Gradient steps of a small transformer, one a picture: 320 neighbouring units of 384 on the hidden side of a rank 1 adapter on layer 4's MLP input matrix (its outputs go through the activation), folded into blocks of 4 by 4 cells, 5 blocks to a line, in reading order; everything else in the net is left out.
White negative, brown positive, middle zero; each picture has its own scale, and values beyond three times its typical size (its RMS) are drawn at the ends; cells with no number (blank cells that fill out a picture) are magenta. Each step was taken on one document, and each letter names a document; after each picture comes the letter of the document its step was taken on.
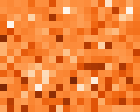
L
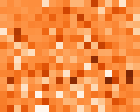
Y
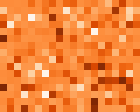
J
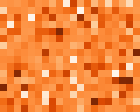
J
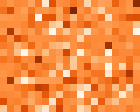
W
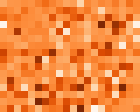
Y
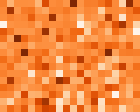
Y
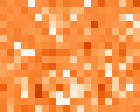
W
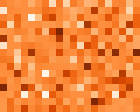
J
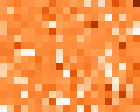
W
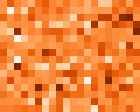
Y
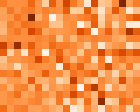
L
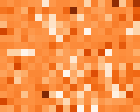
W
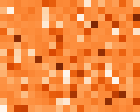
W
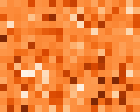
J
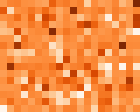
W
